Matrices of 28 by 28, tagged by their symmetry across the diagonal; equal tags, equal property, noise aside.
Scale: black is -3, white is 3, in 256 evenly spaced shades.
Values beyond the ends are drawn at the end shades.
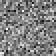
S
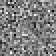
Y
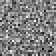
S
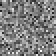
Y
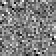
Y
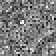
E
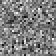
S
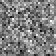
Y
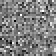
Y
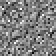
E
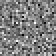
Y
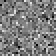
E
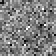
E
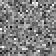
S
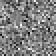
Y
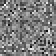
E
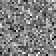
Y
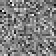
Y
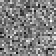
S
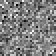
E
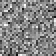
E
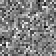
E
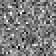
S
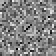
E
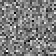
S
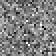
Y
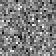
S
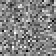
S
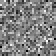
E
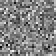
S
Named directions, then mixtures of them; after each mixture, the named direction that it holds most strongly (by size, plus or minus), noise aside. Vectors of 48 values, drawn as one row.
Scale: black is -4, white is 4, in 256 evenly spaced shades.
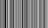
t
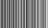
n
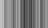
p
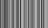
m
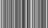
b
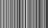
n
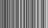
n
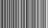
n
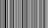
t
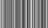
b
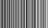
n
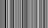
t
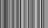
m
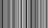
b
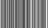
b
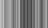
p
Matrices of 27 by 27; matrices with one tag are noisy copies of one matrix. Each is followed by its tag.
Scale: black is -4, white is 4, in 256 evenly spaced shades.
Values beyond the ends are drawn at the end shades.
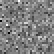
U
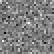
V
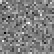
V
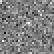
V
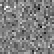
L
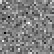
V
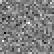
V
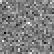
V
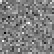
V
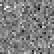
L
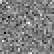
V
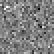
L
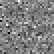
U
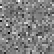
U
